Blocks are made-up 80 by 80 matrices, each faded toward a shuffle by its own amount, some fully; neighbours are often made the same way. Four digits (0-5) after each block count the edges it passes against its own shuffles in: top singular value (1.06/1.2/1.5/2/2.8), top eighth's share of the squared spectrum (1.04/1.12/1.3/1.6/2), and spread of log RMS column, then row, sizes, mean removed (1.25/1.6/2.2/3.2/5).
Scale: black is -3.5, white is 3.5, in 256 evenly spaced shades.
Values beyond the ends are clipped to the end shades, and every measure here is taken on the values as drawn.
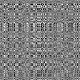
5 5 4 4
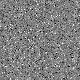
0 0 0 0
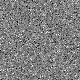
0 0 0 0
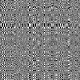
5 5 4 4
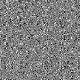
4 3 2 1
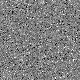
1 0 0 0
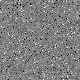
0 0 0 0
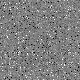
3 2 0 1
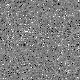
3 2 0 1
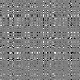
5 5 4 4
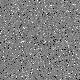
1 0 0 0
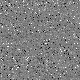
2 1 0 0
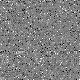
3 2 0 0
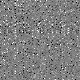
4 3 1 1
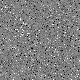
1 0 0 0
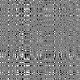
5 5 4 4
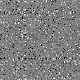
3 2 1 1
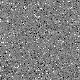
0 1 1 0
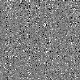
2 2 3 2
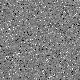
0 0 0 0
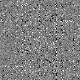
2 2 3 2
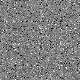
1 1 1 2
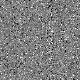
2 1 2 0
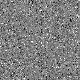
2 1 1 0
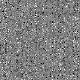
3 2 3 0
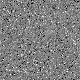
0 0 0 0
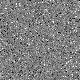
0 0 0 0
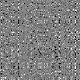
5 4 3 2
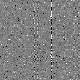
4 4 2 0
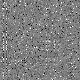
3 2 1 0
